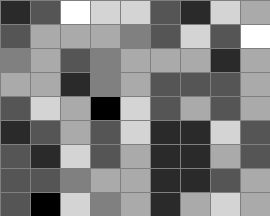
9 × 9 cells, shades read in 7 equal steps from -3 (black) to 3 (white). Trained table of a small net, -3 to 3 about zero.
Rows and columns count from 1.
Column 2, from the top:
-1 1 1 1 2 -1 -2 -1 -3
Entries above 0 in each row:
5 5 5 4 5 3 3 3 5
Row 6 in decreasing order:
2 2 1 -1 -1 -1 -2 -2 -2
